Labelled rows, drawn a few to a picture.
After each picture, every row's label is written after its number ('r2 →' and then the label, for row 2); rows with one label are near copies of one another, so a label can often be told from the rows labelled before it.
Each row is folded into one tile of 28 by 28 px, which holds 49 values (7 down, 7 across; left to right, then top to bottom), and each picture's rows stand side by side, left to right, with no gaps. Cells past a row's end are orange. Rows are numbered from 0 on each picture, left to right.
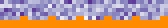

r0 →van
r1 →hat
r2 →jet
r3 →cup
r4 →van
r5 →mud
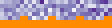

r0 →hat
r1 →jet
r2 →hat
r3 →van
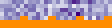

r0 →hat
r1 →mud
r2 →van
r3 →cup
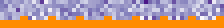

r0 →mud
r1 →jet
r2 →hat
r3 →hat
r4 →hat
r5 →cup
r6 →cup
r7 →jet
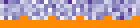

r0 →cup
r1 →jet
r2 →jet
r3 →cup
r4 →mud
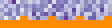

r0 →jet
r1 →hat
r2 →mud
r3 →mud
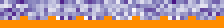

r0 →van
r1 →mud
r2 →cup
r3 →cup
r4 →jet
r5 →hat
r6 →cup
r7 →van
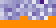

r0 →hat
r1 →jet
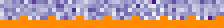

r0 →hat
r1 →cup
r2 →mud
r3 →hat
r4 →hat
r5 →jet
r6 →cup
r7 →cup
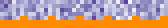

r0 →mud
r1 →mud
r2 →hat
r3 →mud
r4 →jet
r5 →mud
